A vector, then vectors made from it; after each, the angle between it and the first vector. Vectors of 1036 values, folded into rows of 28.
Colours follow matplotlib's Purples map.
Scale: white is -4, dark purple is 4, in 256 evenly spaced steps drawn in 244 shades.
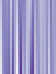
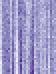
nearly parallel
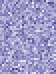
orthogonal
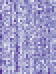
partly opposed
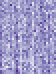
partly opposed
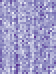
partly opposed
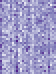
partly opposed
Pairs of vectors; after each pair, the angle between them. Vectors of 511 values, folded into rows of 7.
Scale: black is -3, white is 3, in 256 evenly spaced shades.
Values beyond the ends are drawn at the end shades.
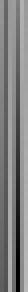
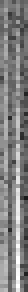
nearly opposite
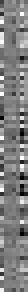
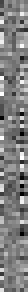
nearly parallel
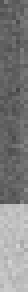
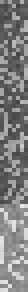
partly aligned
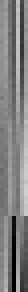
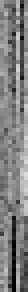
nearly parallel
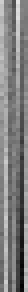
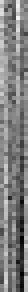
nearly parallel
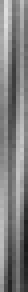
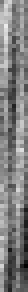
nearly parallel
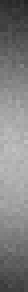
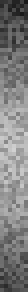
nearly parallel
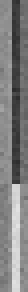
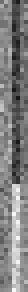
nearly parallel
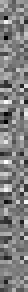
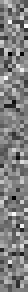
orthogonal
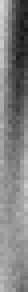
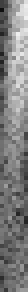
nearly opposite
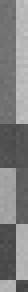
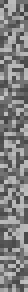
orthogonal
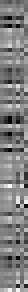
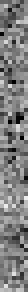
partly aligned
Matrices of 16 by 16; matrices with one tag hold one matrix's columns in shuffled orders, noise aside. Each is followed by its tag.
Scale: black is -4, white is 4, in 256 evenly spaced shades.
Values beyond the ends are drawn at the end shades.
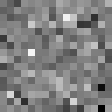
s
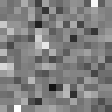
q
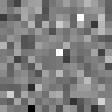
s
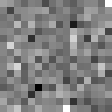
q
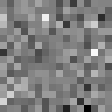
s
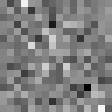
q
